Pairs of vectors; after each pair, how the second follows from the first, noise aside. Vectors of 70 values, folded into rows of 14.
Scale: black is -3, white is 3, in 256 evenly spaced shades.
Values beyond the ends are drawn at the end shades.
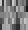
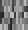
wrapped around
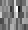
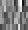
wrapped around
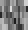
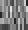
sign-scrambled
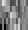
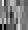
sign-scrambled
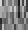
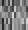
wrapped around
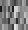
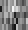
sign-scrambled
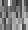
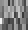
wrapped around
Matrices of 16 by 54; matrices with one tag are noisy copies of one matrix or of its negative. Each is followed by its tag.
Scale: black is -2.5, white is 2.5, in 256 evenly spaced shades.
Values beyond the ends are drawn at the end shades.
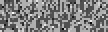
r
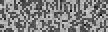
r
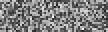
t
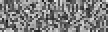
r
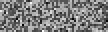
t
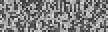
r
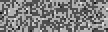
t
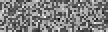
t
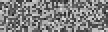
t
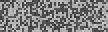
t
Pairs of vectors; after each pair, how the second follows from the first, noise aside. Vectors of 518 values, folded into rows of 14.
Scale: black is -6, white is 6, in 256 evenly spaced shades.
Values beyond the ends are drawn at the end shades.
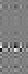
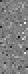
shuffled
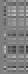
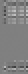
partly zeroed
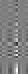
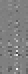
partly zeroed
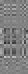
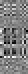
scaled up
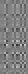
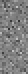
shuffled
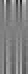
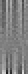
reversed
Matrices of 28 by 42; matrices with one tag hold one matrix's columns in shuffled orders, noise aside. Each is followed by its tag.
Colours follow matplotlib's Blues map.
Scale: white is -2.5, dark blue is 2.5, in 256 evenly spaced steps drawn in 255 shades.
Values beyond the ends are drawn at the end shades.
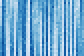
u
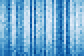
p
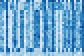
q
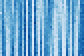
u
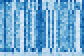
q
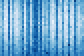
p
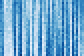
u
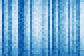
p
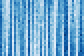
u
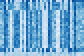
q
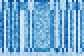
q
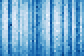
p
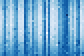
p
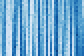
u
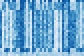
q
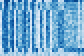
q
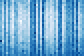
p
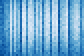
p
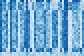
q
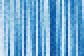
u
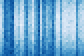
p
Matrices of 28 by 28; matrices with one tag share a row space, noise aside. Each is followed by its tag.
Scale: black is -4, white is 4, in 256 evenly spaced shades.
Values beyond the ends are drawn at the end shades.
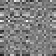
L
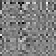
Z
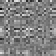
L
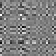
Z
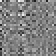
Z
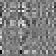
Z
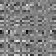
L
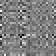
Z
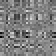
L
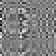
Z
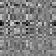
L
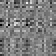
L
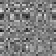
L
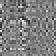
Z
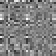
L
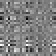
L
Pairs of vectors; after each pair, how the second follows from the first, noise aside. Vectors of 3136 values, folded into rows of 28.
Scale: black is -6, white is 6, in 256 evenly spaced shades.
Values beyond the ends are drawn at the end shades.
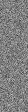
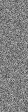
copied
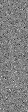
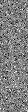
scaled up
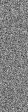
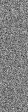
copied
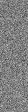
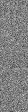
wrapped around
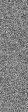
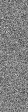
copied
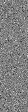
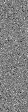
copied
